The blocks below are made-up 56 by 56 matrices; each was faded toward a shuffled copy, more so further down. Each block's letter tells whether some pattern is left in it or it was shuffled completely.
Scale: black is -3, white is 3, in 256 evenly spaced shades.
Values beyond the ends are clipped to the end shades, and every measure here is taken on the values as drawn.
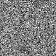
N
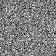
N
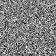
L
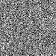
N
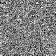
N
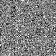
N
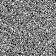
L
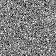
L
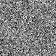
L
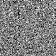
N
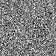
L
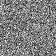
L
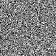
N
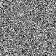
N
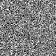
N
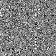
N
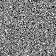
L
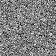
L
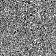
N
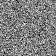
L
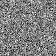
L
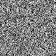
N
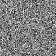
N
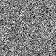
N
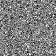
N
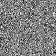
N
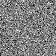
L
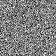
L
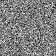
L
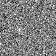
L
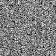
N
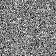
L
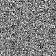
N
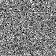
L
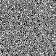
N
